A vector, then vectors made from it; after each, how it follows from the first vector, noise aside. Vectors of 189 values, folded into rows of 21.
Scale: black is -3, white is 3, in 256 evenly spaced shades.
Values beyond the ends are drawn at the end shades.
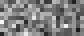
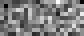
reversed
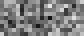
wrapped around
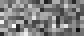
copied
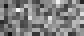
reversed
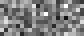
wrapped around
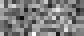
wrapped around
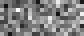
reversed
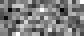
wrapped around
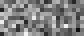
copied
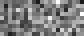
reversed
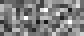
wrapped around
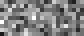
copied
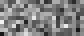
copied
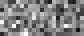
copied
